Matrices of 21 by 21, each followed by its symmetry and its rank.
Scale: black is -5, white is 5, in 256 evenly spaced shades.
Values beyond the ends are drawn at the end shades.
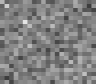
symmetric, full rank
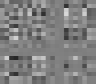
antisymmetric, rank two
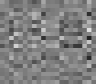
neither, rank three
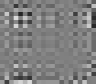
antisymmetric, rank two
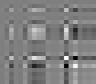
symmetric, rank one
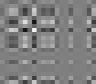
symmetric, rank one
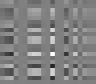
neither, rank one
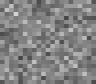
symmetric, full rank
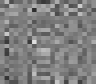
neither, rank three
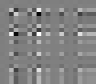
symmetric, rank one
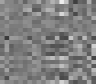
neither, rank three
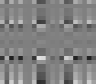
neither, rank one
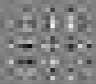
antisymmetric, rank two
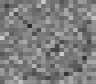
symmetric, full rank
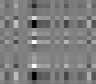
neither, rank one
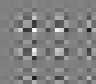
symmetric, rank one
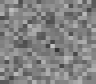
symmetric, full rank
